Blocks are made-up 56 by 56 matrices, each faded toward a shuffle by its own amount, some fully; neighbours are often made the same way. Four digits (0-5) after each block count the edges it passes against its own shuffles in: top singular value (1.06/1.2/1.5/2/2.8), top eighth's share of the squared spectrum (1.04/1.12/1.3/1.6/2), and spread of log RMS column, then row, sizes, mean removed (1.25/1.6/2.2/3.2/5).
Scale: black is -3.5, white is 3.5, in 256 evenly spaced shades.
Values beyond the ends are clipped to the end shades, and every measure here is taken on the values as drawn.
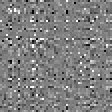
4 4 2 2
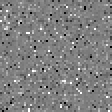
0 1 0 0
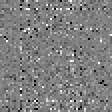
2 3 2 2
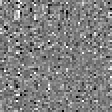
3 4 2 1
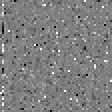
3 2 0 0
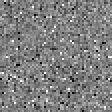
1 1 0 1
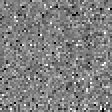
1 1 0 1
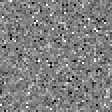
0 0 0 0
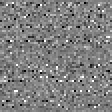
1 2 0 3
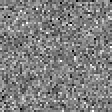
0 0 0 0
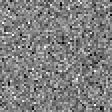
0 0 0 0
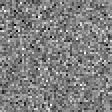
0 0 0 0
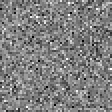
0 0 0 0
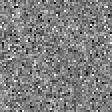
0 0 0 0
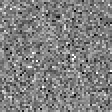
0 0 0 0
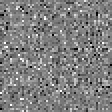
4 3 1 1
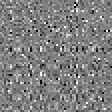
4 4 2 2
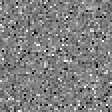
2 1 0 0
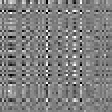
5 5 4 4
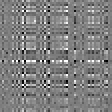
5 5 4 4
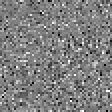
3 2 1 1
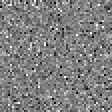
2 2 0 0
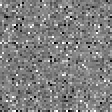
3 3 1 2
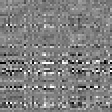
4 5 2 4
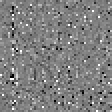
3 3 2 0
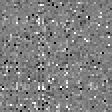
3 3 1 1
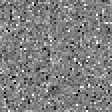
1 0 0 0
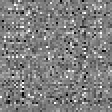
4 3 2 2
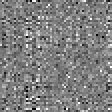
4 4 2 2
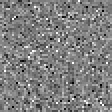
2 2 0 1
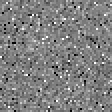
1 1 0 1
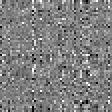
4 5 3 2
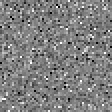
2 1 0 0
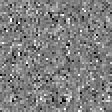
3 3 1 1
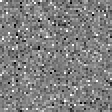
1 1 0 0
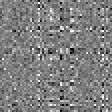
4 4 3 2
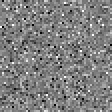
2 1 0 0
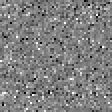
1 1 0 1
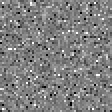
0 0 0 0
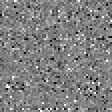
1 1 0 1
